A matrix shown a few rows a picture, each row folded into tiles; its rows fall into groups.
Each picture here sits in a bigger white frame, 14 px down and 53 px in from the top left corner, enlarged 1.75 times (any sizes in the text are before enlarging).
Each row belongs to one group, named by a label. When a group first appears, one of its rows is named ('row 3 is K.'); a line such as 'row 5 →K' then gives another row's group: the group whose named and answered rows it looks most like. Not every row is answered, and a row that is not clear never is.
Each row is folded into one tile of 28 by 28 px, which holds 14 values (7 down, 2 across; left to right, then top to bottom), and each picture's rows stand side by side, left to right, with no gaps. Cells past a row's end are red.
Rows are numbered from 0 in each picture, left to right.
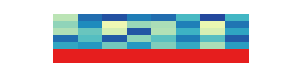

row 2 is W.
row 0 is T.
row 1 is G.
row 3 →W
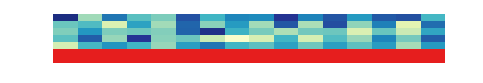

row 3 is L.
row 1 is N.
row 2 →T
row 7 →W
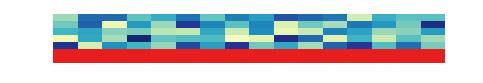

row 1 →N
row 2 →T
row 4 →N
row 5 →G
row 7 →T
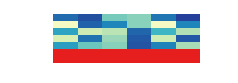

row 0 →N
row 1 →W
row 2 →N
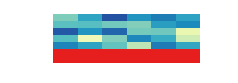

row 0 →L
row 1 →N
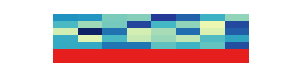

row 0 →G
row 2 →G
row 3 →W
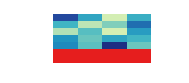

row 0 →G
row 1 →T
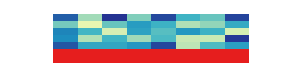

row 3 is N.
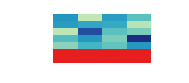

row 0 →W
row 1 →N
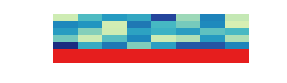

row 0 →L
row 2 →G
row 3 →G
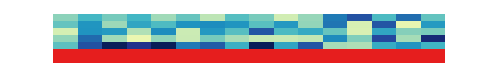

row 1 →L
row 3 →L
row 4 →L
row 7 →N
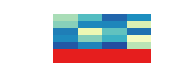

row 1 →G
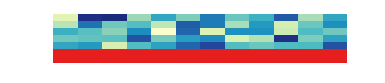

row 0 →T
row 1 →W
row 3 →G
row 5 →T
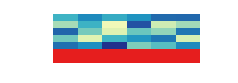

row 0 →L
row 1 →T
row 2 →G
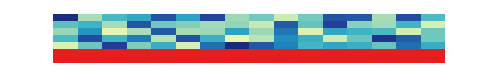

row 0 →W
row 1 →T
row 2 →N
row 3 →G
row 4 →T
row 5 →T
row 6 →N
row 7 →G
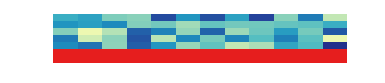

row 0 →L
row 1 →W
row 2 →N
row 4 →W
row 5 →G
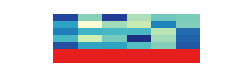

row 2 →W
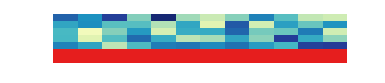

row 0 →L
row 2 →G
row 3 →T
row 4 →N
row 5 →L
